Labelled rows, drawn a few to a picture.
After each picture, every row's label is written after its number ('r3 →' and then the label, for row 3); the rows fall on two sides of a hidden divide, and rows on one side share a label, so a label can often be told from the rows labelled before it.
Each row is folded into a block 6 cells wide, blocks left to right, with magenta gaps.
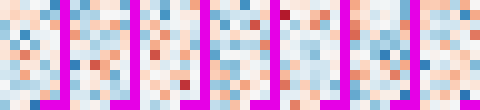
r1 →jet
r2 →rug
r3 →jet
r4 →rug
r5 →jet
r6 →jet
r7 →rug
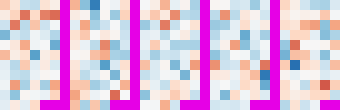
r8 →jet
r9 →jet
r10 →jet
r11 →jet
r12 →jet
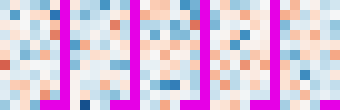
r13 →jet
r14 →rug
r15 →jet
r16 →jet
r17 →jet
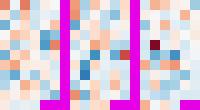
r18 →jet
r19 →jet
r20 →jet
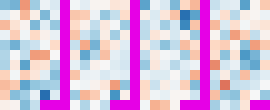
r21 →rug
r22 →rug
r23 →jet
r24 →jet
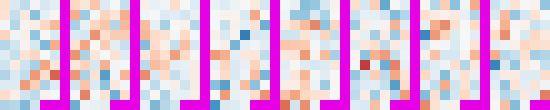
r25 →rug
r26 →jet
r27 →rug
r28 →rug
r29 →jet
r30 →rug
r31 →jet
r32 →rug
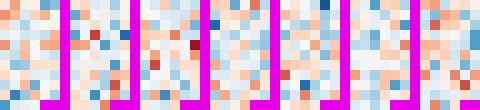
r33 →jet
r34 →jet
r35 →rug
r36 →jet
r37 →jet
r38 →rug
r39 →jet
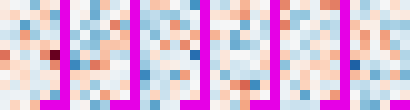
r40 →jet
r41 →rug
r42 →rug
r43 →rug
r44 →rug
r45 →rug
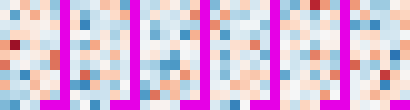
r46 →jet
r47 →rug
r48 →rug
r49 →rug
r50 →rug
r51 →jet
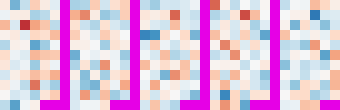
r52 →rug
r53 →rug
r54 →jet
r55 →jet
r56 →rug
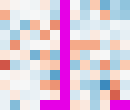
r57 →jet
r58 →jet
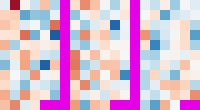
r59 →jet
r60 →jet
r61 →rug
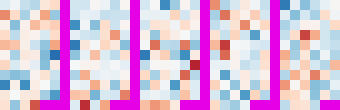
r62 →jet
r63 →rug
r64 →jet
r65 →jet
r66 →jet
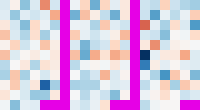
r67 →rug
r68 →rug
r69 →rug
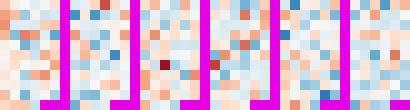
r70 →jet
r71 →rug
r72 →jet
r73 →jet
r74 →jet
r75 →rug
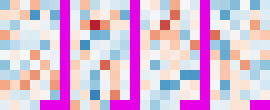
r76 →rug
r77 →jet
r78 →jet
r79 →rug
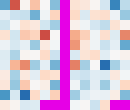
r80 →rug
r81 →jet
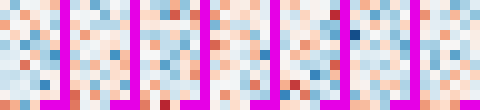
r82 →rug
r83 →jet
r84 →jet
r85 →jet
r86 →jet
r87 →jet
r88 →jet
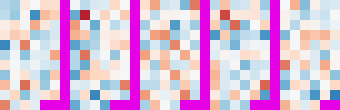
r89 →rug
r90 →rug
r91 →jet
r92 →jet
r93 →jet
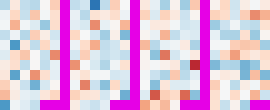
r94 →jet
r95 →jet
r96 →jet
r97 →jet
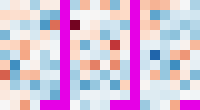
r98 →jet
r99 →rug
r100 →rug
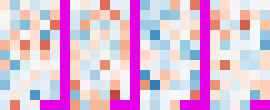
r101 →jet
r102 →jet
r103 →rug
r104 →jet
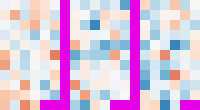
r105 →jet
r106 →rug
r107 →rug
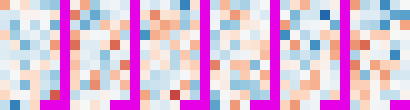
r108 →rug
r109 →jet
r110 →jet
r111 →jet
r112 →rug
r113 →jet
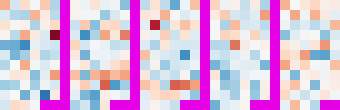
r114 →rug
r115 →rug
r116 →jet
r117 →rug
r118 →jet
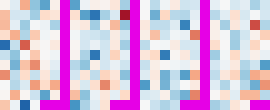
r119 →rug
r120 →rug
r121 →rug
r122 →rug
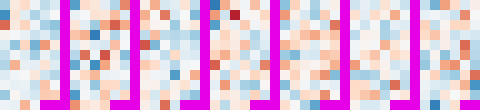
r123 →rug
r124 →rug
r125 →jet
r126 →jet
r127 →jet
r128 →jet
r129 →rug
